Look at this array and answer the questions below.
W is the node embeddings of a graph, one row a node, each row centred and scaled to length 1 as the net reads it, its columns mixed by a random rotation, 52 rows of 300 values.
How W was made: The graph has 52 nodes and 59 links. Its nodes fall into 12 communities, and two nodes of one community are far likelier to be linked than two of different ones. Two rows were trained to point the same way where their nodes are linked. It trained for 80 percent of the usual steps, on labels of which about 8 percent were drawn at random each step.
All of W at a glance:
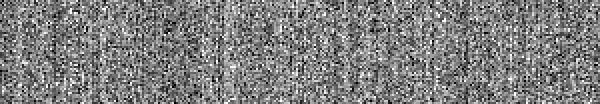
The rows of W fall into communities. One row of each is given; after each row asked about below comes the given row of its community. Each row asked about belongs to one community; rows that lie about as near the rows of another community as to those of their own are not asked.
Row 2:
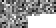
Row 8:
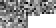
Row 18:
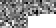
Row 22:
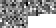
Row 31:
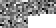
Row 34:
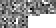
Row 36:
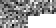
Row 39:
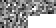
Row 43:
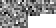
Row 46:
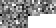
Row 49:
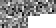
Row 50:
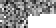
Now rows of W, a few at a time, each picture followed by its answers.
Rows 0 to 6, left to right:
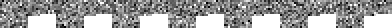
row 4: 31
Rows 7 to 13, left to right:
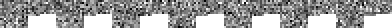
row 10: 22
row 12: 50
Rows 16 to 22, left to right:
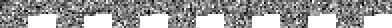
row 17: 36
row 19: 39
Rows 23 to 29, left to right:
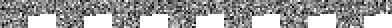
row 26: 8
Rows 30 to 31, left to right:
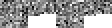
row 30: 39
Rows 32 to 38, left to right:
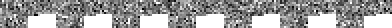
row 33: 49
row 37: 8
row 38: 18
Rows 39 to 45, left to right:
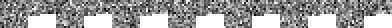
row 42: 31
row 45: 43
